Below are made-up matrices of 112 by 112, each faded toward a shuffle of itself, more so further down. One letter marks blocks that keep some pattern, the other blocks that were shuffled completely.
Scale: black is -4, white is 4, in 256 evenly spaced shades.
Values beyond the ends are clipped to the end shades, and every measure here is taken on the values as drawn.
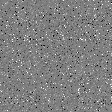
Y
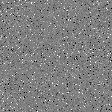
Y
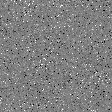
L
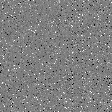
Y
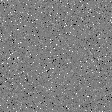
L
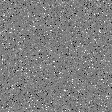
L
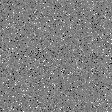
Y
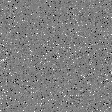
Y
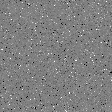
L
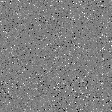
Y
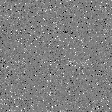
Y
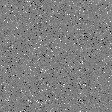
Y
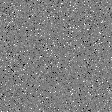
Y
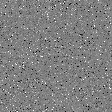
L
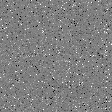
Y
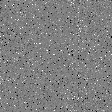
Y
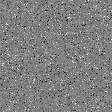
L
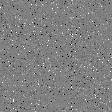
Y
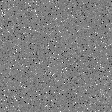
L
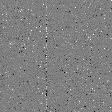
Y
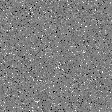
L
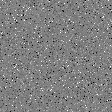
L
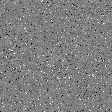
L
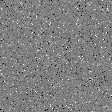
L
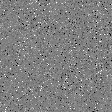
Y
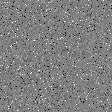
L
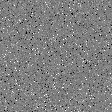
L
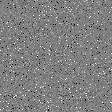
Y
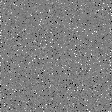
Y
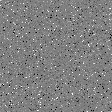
L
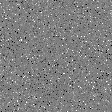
L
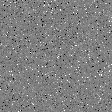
L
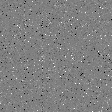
Y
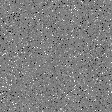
L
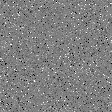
L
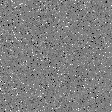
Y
